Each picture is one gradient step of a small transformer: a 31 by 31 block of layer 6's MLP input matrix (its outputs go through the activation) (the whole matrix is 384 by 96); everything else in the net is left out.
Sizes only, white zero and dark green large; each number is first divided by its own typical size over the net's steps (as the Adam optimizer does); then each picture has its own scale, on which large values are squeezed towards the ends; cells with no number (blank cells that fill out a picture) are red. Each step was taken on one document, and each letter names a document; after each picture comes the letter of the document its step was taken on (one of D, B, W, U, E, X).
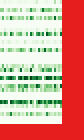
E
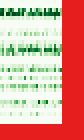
E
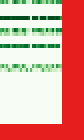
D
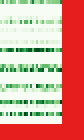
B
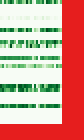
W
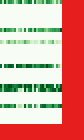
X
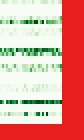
B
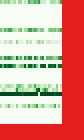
X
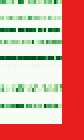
W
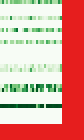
W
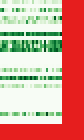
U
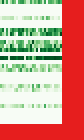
W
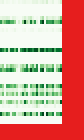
B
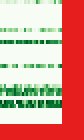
X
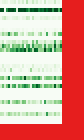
E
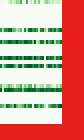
X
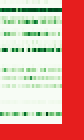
U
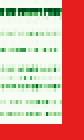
E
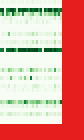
E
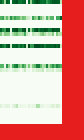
D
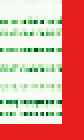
B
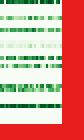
W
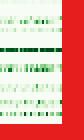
B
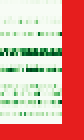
B
